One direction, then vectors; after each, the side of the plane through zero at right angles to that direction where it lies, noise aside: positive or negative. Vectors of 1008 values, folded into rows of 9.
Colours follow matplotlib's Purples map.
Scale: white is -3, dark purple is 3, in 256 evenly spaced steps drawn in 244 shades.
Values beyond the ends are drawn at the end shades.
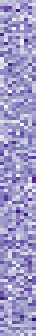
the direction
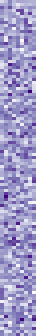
positive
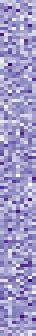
positive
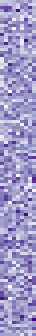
positive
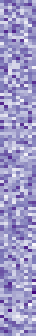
negative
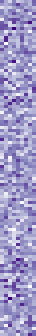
negative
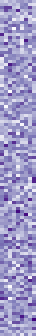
positive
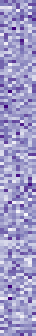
negative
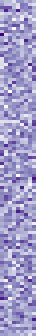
positive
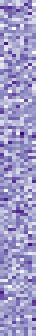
positive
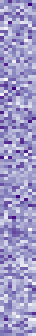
negative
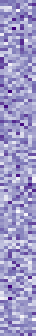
negative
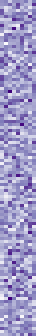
negative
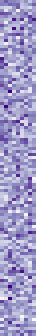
negative
